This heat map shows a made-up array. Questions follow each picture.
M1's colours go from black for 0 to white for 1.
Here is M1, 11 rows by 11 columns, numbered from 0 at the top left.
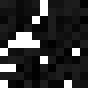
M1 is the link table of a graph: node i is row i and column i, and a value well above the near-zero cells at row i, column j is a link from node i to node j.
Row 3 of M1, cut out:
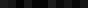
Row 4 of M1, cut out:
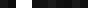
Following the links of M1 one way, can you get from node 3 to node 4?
no
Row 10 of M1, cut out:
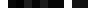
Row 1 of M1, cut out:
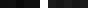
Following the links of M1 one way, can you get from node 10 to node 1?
yes
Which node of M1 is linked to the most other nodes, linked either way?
node 5
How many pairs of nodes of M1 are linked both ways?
2
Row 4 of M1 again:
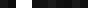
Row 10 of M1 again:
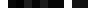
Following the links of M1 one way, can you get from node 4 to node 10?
no
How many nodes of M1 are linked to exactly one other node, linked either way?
2
